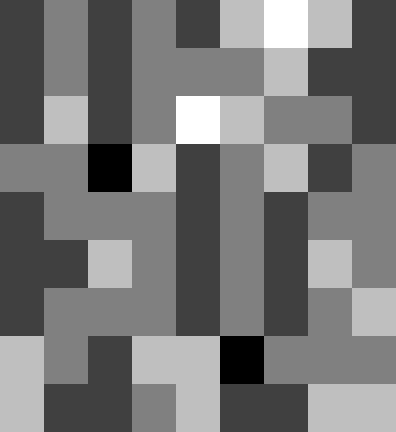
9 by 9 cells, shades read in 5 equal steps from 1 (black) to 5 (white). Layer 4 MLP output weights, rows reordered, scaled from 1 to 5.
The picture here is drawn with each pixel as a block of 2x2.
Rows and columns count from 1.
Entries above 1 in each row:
9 9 9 8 9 9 9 8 9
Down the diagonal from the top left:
2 3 2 4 2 3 2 3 4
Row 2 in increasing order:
2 2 2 2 3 3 3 3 4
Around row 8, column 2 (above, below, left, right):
3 2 4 2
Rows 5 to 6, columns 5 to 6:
2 3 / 2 3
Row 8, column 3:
2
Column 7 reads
5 4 3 4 2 2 2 3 2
